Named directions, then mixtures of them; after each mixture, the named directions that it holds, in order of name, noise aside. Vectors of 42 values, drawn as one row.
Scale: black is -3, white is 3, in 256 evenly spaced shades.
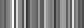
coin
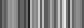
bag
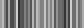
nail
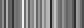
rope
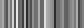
coin, nail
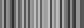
bag, nail, rope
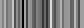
rope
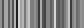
bag, coin, nail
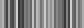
nail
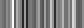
coin, rope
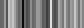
bag, rope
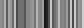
bag, coin, rope
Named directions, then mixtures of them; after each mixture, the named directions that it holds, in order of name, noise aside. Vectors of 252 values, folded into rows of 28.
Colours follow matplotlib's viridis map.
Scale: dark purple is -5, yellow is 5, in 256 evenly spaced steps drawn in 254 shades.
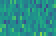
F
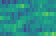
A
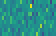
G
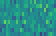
F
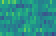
A, G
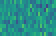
F, G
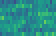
A, G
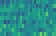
A, F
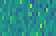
F, G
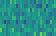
F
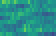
A
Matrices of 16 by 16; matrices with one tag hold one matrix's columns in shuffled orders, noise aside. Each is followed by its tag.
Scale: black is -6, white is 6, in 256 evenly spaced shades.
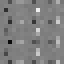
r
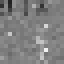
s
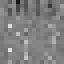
s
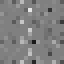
r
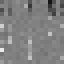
s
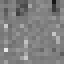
s
